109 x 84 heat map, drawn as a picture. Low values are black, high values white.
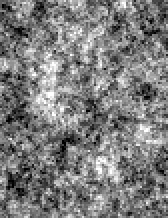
The histogram is bell-shaped. There is no overall slope. The texture is blotchy. Neither half mirrors the other. The bottom left is the ninth with the lowest average.
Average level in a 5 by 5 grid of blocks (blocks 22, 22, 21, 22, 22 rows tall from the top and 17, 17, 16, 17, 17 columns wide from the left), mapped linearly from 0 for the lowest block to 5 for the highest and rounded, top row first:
1 2 4 2 0 | 2 4 3 3 3 | 0 5 2 2 2 | 1 1 2 4 3 | 1 1 3 2 1
